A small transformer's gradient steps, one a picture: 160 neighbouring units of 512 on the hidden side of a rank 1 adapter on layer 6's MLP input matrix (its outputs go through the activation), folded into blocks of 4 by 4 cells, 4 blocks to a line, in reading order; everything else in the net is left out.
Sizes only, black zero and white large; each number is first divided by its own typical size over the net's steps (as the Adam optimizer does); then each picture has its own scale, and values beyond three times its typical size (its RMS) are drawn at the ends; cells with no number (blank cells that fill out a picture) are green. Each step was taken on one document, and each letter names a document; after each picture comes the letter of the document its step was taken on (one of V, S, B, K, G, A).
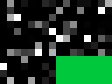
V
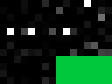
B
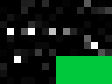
B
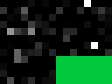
B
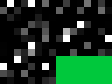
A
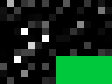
A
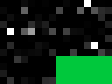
B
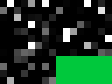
A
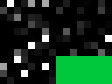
A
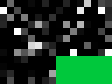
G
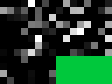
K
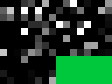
K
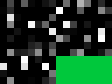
V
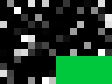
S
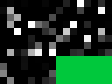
V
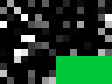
S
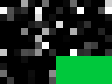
K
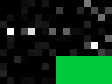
B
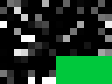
S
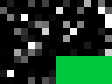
G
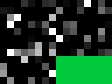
V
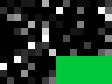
A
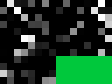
S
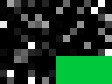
S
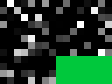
S
